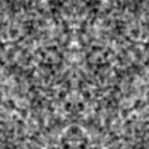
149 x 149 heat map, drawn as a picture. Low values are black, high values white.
The field is mottled with small blotches. There are no lone odd cells. It is mirror symmetric from left to right. The values follow a bell shape.
